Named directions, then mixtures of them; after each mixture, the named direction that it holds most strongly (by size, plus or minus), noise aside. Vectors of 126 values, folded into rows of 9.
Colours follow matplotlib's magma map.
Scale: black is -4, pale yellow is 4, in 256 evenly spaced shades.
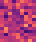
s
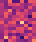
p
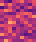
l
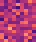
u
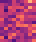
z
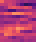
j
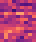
j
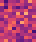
u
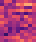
j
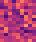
s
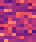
l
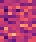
z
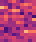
s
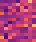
z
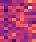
z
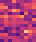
s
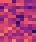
z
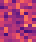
s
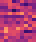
j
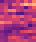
j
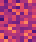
u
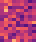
z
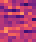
j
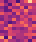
u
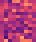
p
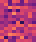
p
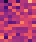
u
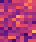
z
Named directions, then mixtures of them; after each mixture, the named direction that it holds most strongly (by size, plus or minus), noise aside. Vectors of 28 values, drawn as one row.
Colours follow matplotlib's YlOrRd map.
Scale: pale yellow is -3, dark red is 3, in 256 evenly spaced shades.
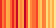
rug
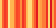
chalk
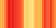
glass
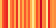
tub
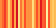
tub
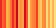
rug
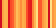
chalk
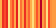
tub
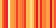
chalk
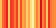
tub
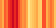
glass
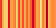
tub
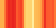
glass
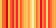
tub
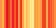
glass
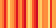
chalk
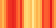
glass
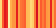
chalk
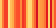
chalk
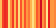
tub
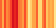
rug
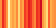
glass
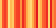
chalk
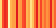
chalk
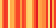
chalk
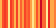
tub
